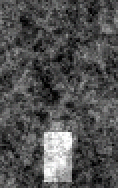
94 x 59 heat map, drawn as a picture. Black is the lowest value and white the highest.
The bottom middle is the ninth with the highest average. In the bottom middle lies a patch that is higher than the rest. The values are skewed, with a long tail toward high values. On average the colour sits 30% of the way up the scale.
